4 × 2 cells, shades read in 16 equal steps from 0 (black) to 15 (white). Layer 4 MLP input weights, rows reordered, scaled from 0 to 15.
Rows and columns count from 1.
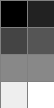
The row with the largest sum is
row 4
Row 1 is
0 2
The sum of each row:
2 9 16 29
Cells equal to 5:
1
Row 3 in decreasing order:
8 8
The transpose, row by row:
0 4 8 14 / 2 5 8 15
